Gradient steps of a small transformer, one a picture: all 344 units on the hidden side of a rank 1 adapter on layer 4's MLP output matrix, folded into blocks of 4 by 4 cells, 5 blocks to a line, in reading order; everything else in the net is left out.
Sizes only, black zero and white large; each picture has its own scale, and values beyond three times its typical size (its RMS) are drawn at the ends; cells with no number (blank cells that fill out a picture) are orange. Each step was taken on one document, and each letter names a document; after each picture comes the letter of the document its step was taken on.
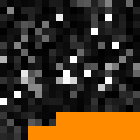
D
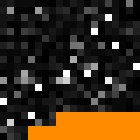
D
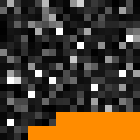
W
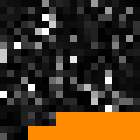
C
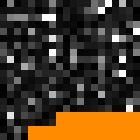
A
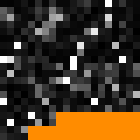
D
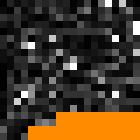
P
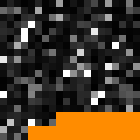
D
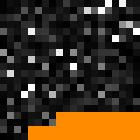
P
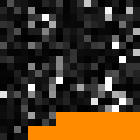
C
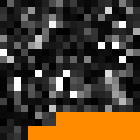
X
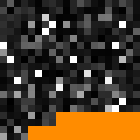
X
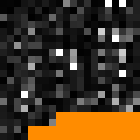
A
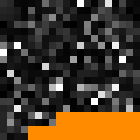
X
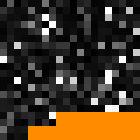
C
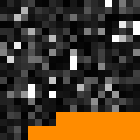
P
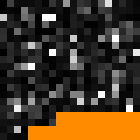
A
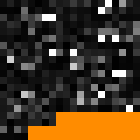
A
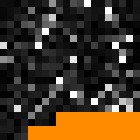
X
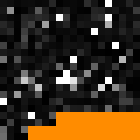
D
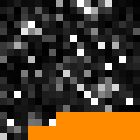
D
